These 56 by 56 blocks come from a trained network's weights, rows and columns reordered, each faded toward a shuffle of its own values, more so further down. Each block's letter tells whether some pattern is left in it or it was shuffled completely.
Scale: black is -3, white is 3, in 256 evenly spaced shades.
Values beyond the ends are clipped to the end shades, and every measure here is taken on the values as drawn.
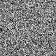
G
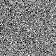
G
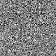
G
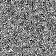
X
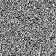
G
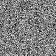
G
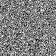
X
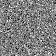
X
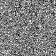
G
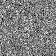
X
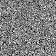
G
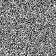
G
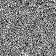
X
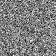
G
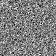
G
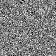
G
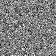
X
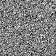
G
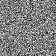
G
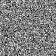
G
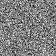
X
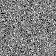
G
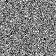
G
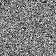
X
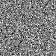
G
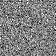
X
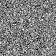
X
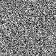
G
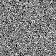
X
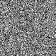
G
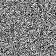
X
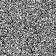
X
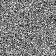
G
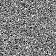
X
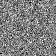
X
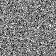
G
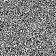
X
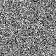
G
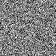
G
